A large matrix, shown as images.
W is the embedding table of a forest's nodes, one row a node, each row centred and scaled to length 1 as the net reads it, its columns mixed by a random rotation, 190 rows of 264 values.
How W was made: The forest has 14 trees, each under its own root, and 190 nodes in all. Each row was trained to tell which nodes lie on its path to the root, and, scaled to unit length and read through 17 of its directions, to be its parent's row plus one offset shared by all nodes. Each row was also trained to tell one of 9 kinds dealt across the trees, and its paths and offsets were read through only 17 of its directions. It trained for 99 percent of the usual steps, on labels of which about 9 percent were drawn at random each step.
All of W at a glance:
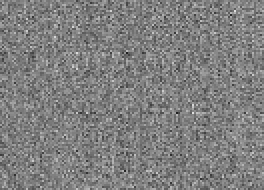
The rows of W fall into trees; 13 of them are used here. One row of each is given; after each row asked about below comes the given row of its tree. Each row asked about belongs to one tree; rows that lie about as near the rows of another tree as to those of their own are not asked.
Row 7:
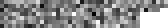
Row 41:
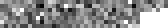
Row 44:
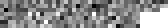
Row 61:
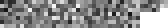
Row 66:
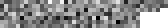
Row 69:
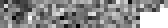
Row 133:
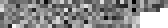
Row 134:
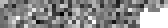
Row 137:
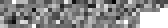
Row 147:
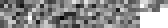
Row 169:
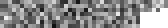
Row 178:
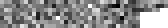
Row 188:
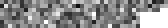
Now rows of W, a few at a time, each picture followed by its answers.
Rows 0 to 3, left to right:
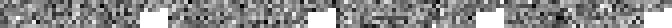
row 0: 134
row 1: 66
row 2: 66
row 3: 147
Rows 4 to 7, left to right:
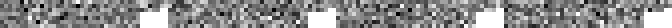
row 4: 7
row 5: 134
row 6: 7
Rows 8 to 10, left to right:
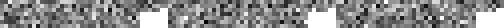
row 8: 188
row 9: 134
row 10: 41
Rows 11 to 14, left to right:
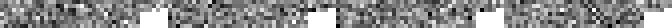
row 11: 41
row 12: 7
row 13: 7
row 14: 169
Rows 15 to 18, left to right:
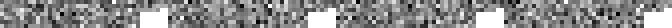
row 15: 61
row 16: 66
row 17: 66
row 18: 188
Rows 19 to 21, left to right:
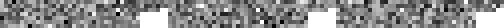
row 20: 169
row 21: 133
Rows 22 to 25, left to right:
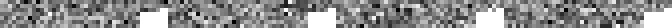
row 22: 44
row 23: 188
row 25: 41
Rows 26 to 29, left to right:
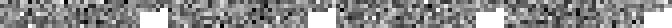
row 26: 133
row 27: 169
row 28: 137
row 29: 147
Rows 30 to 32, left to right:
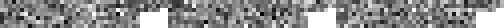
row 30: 188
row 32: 188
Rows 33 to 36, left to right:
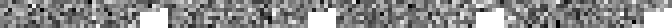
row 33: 188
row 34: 41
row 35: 147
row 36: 169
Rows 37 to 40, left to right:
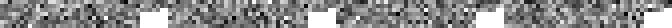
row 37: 41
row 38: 147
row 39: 61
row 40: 137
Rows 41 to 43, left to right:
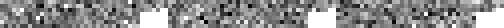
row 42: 134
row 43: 147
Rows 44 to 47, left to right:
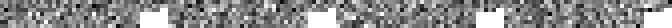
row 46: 134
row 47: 147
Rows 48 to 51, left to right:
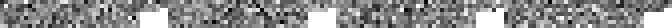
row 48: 66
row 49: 41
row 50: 133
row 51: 61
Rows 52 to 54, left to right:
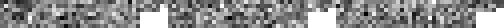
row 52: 69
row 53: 41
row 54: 188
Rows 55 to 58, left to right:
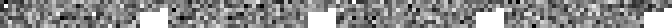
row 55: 66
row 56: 137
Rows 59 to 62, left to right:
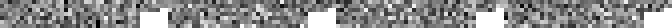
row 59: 69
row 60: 61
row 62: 69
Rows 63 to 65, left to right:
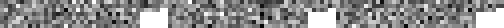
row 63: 188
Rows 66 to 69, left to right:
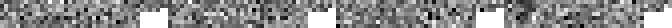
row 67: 133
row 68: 147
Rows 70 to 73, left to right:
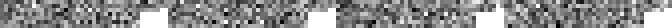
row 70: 66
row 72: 147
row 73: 169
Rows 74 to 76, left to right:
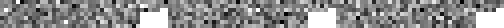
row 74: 147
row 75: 41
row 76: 44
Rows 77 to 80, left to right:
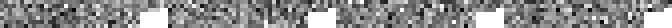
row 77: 7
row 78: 134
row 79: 133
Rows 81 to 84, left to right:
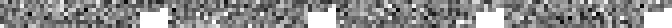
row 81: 61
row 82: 44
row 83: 41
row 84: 147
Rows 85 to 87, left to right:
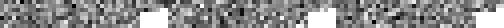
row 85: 66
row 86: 66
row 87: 7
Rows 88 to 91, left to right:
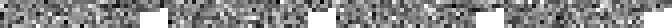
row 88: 134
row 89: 61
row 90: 178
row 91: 7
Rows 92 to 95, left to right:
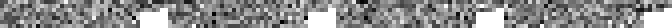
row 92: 188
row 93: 69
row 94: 137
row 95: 7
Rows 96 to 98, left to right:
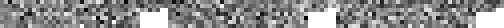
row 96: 44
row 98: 61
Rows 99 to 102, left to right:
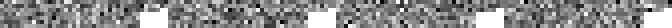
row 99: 134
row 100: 41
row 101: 133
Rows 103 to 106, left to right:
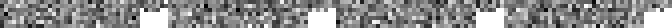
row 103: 188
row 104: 44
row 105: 61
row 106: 133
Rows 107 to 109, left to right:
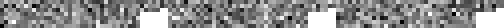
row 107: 134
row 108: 178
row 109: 188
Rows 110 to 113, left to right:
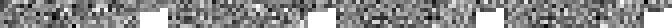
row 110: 147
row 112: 69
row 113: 69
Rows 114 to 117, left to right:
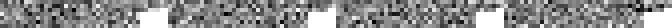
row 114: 7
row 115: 61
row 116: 178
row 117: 7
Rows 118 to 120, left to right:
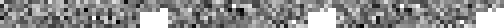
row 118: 66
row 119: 41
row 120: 41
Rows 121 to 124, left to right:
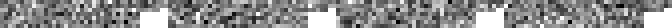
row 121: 188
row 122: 147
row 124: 134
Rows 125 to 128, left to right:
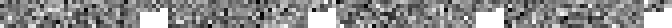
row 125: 169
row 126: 147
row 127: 69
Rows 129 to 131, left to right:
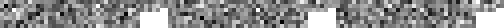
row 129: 134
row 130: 169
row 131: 41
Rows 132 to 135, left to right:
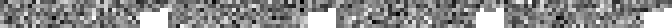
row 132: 188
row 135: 7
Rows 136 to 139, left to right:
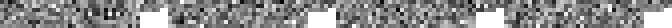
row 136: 133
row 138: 41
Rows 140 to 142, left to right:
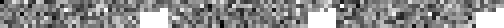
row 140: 147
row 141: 169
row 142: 66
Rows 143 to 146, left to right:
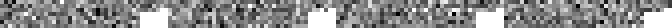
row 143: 188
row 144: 133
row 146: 66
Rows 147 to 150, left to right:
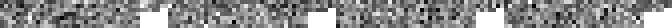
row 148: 134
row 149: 133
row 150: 66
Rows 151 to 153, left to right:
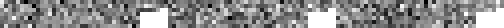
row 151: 134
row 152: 41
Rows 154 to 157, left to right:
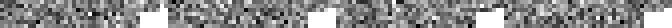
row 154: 147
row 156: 178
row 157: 66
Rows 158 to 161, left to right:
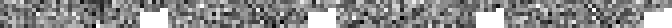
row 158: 44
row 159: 169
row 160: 178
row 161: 169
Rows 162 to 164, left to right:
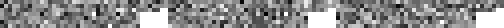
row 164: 69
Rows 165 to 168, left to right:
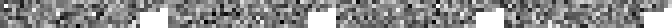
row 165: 66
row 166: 178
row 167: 66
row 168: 178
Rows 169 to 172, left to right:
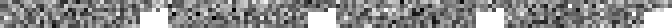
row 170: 188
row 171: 169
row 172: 7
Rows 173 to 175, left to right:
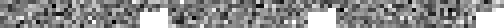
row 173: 178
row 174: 137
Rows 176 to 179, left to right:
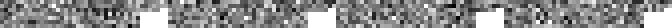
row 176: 133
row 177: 133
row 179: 134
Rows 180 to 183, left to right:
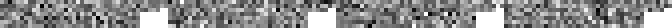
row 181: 61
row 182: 147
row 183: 41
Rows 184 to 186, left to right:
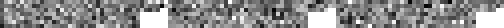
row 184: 178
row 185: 44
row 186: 137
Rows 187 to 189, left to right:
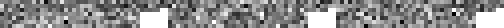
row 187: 44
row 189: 188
